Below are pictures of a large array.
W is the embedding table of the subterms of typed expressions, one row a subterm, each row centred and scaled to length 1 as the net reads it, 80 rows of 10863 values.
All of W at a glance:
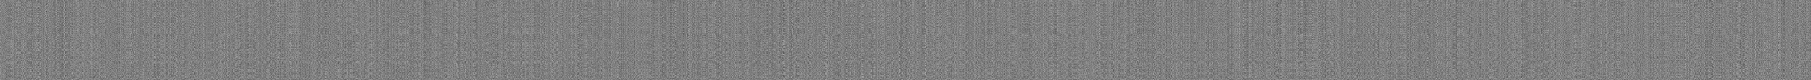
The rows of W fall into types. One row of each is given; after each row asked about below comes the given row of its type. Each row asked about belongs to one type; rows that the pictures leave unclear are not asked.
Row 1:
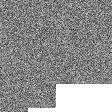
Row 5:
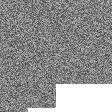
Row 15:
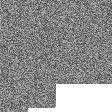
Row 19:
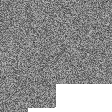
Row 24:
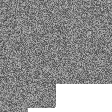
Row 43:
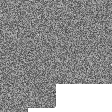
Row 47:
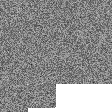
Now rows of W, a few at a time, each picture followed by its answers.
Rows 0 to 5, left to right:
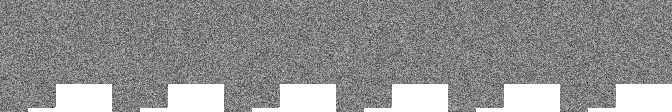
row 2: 5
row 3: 19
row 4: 5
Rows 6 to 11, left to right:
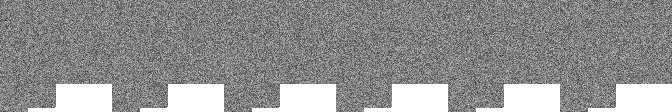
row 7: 1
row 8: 1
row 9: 15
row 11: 47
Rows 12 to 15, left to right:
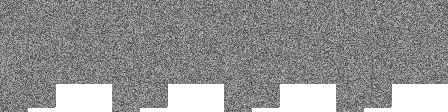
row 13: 24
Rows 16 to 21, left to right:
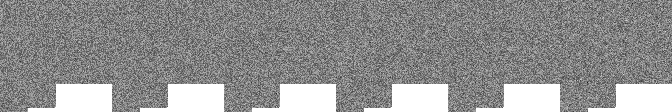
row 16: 24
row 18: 15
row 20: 15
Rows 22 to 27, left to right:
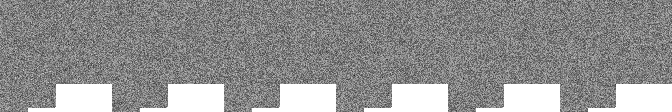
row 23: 1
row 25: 47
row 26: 1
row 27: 19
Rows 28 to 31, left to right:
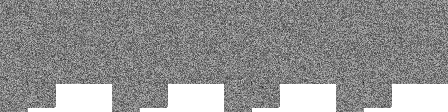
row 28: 24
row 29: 24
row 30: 43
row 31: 24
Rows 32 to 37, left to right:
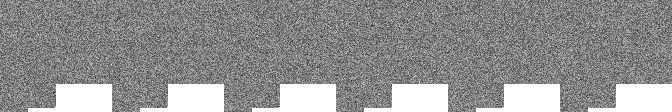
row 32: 43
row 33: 24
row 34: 5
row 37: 1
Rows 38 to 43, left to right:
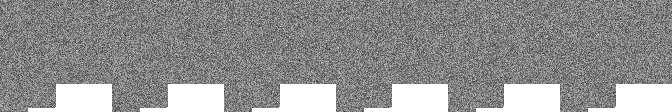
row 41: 47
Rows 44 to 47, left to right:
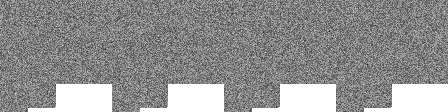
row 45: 24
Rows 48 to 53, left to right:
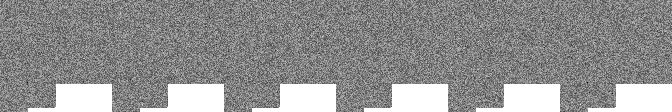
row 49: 43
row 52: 5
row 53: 5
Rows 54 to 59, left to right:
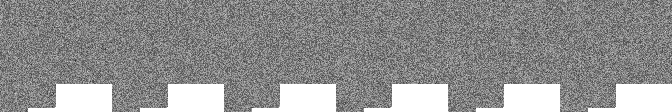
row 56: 24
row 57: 1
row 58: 1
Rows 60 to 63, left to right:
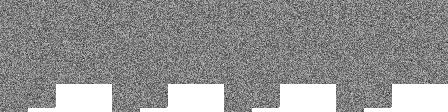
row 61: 43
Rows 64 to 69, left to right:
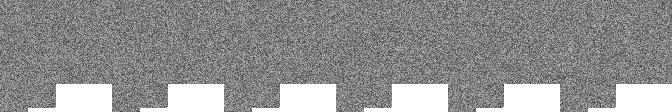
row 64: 47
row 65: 1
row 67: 15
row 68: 47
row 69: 19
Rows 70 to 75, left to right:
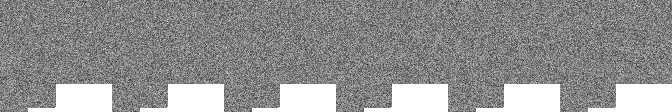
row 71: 15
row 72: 47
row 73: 47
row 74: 19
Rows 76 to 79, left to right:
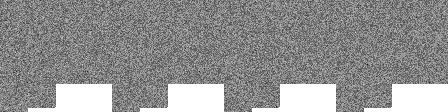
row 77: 19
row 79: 47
